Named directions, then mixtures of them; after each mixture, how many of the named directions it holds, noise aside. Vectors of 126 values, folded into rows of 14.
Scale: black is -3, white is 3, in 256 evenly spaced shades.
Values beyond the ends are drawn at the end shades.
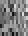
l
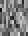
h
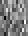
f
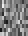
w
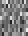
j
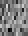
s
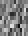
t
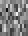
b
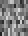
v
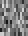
one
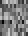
two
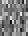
one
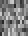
one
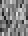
three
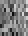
one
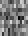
one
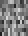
one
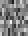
one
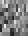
three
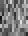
three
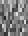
two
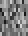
three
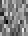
three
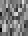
one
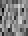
one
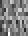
three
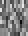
three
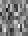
one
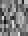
three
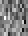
one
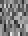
two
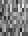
three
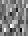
three
